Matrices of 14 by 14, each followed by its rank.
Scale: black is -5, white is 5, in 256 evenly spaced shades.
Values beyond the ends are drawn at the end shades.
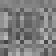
two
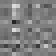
two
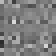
three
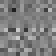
three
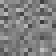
three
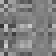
two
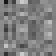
two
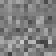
three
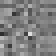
three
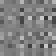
two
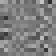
three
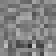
three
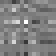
two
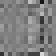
two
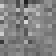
three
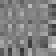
two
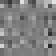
two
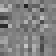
three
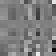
two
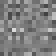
three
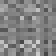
three
